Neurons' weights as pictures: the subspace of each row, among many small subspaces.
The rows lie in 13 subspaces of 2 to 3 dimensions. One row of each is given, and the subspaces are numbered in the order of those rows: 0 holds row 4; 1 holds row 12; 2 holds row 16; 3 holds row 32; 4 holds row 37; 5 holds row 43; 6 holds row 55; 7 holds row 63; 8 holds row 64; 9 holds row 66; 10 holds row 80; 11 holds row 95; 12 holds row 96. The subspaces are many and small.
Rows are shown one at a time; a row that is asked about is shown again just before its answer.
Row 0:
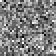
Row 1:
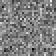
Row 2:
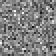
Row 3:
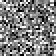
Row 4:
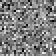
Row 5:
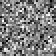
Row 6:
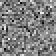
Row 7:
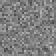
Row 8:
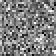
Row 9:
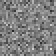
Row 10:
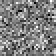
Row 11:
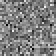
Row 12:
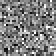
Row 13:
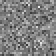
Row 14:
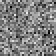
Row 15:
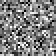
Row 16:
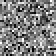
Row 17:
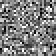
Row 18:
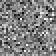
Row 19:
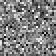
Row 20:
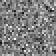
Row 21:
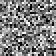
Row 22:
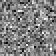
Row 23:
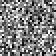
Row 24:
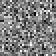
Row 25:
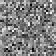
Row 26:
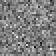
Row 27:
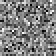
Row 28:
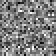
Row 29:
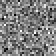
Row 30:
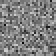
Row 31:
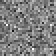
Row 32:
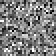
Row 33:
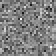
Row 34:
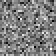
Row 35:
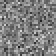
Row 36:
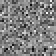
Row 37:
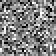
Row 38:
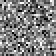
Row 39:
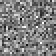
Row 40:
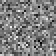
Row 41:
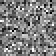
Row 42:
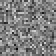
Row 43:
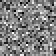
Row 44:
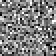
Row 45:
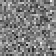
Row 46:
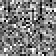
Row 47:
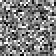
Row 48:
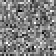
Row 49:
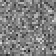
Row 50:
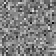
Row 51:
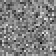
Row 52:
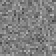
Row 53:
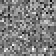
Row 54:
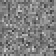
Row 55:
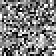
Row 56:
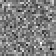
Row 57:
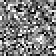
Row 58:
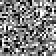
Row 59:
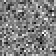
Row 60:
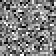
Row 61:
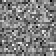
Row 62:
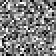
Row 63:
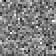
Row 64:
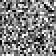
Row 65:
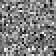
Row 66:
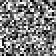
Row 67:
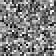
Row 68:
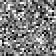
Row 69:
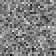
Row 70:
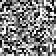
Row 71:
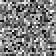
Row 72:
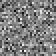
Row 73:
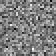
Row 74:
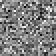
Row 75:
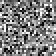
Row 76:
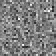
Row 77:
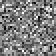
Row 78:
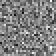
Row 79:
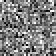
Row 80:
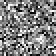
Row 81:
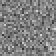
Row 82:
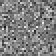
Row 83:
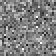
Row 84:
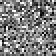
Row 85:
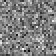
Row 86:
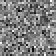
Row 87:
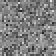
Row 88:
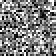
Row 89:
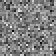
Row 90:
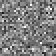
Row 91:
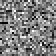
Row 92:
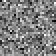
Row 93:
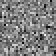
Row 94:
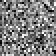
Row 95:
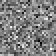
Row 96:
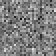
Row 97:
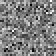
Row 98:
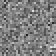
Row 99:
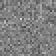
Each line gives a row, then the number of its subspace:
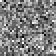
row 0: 7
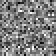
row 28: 9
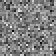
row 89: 5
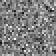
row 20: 8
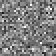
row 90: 0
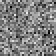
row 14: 7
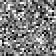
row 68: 6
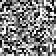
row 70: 4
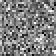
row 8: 8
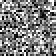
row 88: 0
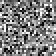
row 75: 6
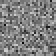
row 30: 1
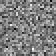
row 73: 11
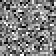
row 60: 5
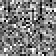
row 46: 12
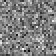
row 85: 1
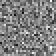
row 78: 1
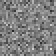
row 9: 5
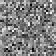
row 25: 3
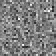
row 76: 0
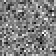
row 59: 6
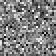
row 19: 10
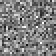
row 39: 10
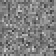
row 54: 4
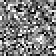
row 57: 10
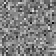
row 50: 9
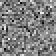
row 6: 9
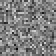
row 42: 12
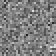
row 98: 9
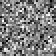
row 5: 9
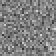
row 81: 7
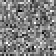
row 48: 4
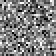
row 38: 2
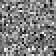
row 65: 8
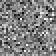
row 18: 6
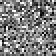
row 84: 10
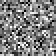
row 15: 11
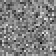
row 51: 6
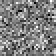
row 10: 9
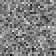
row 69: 11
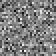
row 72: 0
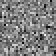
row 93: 1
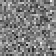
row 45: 2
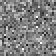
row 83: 10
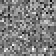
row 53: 0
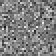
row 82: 9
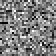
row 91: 12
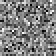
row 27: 3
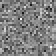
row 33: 4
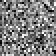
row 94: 8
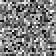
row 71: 3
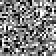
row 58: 10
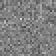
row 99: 12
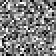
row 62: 9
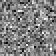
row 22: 4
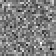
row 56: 2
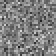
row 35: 7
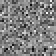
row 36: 0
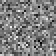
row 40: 11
